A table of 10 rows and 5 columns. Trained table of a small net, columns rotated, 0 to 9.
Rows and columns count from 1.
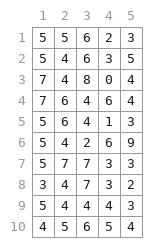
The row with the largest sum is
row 4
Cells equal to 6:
7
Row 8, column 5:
2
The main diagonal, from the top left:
5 4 8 6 3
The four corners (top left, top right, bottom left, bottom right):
5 3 4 4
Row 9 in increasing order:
3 4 4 4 5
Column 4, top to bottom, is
2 3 0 6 1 6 3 3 4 5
